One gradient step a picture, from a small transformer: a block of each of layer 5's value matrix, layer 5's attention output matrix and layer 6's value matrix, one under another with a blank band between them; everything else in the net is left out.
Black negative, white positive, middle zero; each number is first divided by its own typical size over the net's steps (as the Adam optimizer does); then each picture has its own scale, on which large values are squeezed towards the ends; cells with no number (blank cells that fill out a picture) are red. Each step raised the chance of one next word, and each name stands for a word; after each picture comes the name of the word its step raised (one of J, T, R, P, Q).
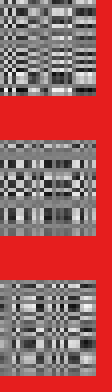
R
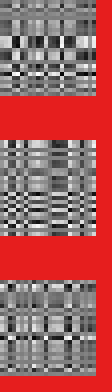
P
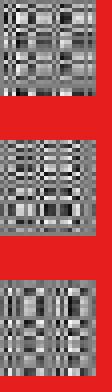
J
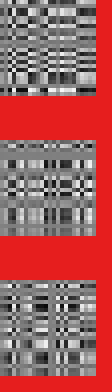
R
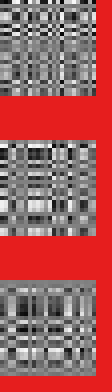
J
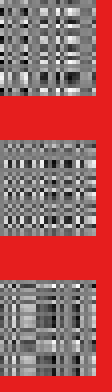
R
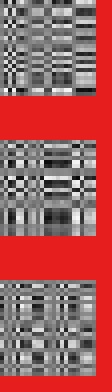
R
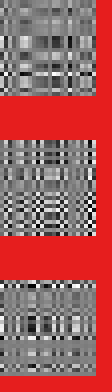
P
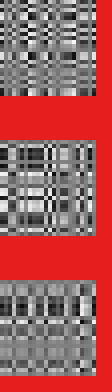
J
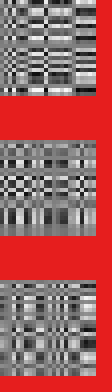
R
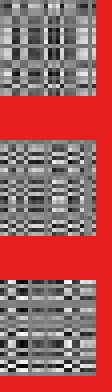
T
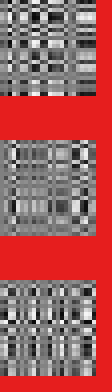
J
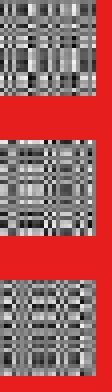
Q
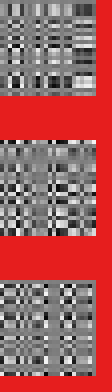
Q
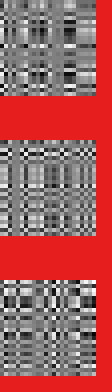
T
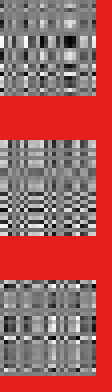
P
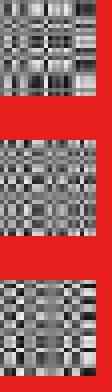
Q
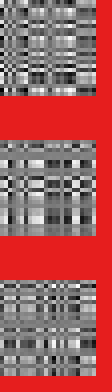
R
